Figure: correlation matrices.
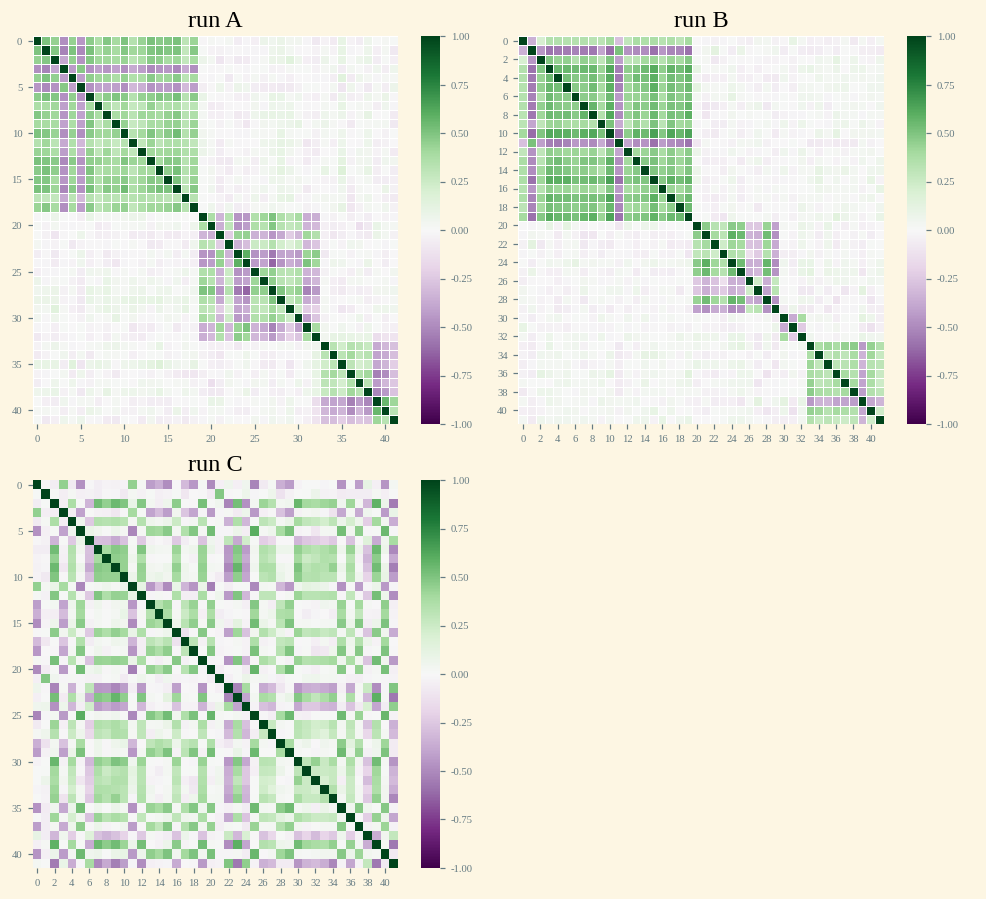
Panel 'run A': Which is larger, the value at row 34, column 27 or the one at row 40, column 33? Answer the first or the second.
the first
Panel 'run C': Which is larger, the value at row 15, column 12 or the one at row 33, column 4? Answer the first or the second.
the second
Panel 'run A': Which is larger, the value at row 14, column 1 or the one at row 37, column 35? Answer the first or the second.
the first
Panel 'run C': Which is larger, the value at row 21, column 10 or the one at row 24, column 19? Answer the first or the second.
the first
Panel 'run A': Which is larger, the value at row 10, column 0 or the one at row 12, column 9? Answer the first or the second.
the first
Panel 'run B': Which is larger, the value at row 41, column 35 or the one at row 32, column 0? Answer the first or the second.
the first
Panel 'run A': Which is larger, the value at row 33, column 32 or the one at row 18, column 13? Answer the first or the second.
the second
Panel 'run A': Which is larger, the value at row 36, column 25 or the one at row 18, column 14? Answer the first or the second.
the second
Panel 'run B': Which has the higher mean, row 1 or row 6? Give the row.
6
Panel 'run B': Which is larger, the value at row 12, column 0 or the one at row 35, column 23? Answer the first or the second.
the first
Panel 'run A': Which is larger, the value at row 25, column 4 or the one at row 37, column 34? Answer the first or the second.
the second
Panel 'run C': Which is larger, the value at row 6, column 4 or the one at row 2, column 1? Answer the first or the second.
the second
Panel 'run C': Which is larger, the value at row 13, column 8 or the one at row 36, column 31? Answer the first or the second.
the second
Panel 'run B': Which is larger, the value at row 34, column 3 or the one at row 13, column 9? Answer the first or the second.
the second
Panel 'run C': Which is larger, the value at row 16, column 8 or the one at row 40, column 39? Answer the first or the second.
the first
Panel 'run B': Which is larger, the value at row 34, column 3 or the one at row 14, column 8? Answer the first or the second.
the second
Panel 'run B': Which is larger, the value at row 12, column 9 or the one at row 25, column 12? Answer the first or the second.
the first
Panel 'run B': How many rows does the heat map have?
42
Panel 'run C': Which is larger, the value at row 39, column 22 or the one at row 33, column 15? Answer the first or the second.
the second
